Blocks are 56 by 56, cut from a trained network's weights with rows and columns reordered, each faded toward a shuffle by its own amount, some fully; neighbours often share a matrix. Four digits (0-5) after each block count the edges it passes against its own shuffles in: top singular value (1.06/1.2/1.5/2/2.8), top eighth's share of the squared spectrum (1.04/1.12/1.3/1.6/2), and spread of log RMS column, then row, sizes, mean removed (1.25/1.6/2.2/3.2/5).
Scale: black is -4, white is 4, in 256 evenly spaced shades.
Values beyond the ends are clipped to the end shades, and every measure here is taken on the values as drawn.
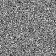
1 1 0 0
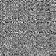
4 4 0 3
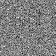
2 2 0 0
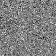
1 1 0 0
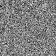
0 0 0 0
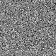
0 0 0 0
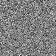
0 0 0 0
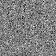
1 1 1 0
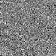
3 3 1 1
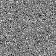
1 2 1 1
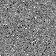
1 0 0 0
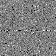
2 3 0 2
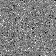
0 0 0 0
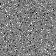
0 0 0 0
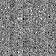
2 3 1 1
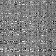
3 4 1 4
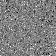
0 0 0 0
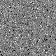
0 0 0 0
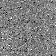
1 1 0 0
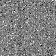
1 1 0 0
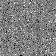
1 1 0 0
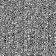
2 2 0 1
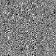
3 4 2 1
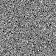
1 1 0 0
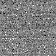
2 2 1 0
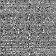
3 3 2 1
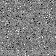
0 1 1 0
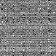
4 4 3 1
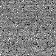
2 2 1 0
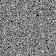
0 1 0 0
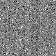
2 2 0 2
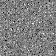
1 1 0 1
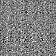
2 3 0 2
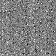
1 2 0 1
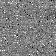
1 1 0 0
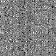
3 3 0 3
